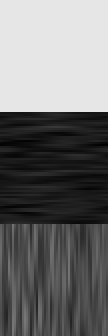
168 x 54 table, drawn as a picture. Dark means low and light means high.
The table splits into 3 rows of 1 panel. Panel 1,1: very high, flat. Panel 2,1: very low, streaked across, faint in contrast. Panel 3,1: low, streaked downward.
